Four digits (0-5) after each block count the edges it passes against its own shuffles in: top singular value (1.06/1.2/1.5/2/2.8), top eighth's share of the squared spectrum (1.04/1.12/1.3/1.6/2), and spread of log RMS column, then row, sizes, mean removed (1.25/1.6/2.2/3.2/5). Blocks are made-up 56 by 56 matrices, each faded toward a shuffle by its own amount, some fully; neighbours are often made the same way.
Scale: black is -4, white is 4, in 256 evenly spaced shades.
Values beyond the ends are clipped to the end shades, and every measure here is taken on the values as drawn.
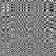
5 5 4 4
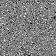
2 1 0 0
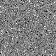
1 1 0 0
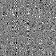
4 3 2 1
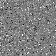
2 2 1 0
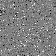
1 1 0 0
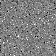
2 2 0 0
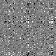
4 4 2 2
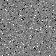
0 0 0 0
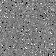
2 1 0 0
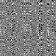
4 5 3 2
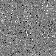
1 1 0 0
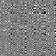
4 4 3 2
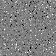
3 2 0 0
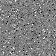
2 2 1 0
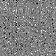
3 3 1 1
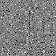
3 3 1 1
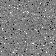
1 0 0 0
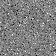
0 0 0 0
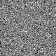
2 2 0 0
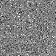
2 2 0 0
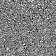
0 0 0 0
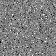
2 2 0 0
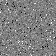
0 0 0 0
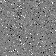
1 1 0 0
